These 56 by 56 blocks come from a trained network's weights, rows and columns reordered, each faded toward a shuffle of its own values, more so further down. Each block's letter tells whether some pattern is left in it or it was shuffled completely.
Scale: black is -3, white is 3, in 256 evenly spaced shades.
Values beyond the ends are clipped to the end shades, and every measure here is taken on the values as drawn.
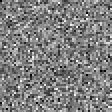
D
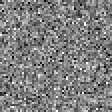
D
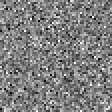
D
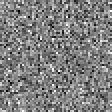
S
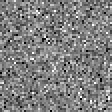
D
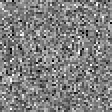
S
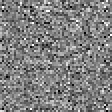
S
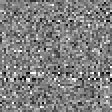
S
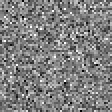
D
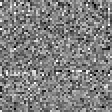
S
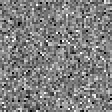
D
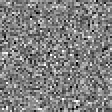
S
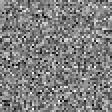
S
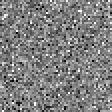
D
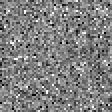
D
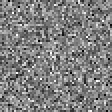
D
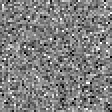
D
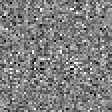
S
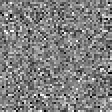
S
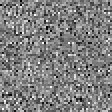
S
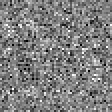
S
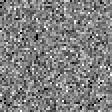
D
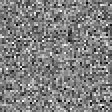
S
